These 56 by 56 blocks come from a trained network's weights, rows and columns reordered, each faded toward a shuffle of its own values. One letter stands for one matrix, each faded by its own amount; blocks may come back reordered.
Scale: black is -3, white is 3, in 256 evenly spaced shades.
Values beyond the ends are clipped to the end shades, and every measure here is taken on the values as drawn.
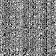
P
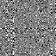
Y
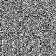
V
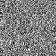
V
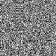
V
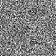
V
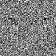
V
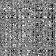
P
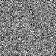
V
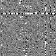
Y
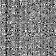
P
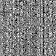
P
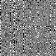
Y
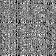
P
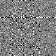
Y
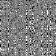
Y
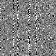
Y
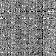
P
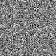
V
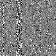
Y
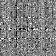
P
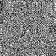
V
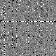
Y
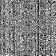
P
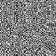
V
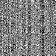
P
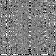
Y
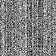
P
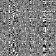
Y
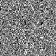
V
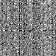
P
